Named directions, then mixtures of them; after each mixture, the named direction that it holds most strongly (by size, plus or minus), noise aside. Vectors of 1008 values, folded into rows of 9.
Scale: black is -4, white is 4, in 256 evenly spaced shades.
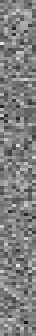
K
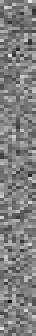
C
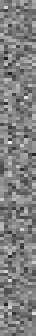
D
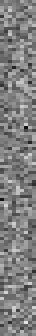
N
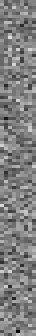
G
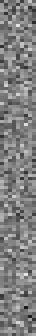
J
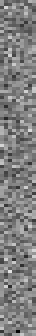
G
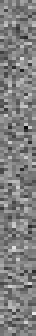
N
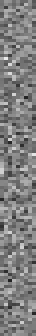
D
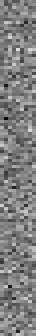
G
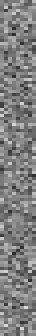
K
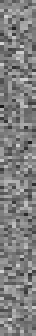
K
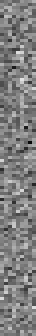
N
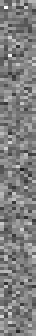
D
